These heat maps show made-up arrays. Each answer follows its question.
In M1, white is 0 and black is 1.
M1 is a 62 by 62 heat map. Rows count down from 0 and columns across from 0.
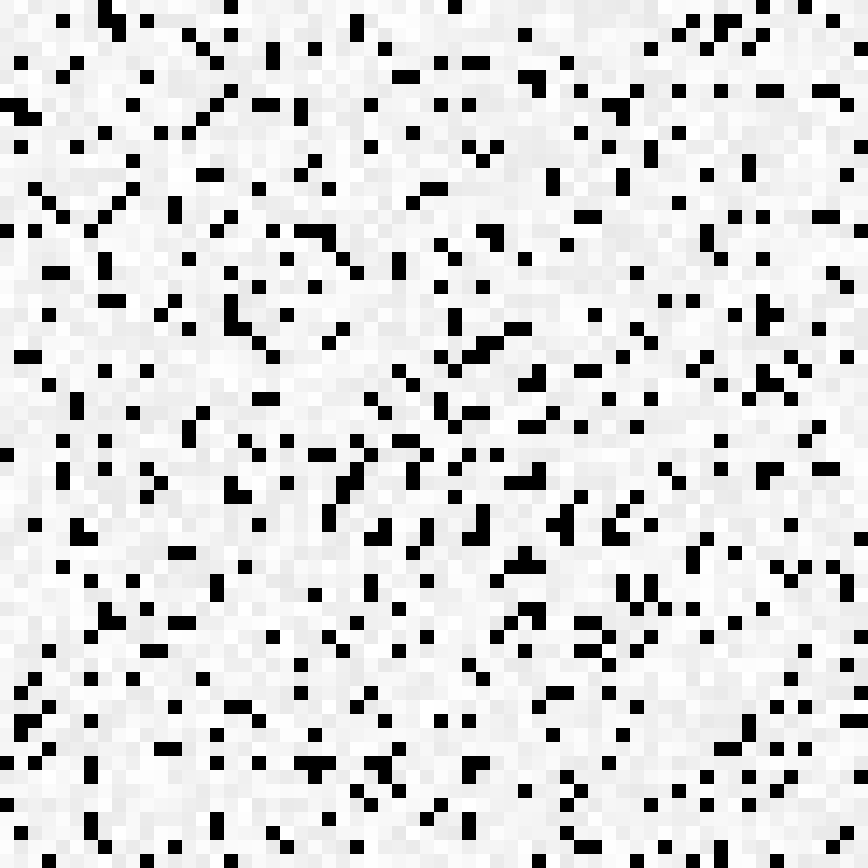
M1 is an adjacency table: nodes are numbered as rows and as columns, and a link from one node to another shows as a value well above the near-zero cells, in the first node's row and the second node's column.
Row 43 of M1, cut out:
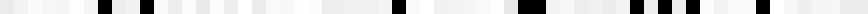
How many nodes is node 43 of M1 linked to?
9
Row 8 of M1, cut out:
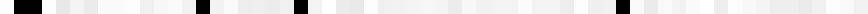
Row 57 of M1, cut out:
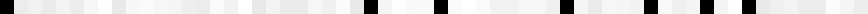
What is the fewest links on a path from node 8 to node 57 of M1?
4
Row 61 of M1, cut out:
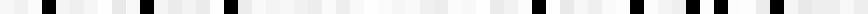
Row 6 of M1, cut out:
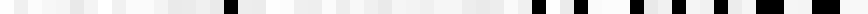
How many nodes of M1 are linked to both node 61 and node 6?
5
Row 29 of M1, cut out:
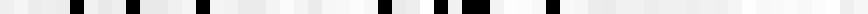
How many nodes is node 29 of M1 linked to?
8
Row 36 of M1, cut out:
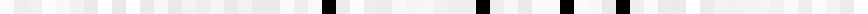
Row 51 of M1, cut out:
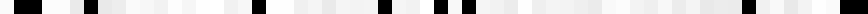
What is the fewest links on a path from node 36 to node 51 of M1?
4
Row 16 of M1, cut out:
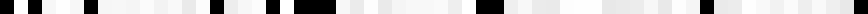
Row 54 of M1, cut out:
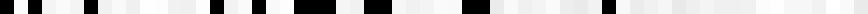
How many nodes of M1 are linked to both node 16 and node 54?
8
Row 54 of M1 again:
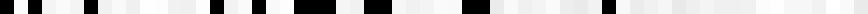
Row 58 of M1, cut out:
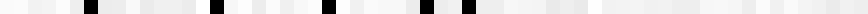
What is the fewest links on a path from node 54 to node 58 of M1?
2
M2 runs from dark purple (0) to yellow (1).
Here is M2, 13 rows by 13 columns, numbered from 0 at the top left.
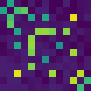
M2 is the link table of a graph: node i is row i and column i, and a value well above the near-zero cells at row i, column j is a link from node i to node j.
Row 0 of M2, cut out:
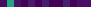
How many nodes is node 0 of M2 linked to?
1
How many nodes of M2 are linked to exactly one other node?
6
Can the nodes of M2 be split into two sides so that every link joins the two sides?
no
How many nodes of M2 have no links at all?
0
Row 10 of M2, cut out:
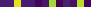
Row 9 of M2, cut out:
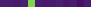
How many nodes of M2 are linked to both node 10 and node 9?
0
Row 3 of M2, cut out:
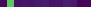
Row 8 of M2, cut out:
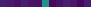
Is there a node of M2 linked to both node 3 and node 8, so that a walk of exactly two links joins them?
no
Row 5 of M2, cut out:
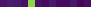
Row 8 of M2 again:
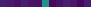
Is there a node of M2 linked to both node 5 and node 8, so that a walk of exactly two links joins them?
no
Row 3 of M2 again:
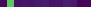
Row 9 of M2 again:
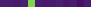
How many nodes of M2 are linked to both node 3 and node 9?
0
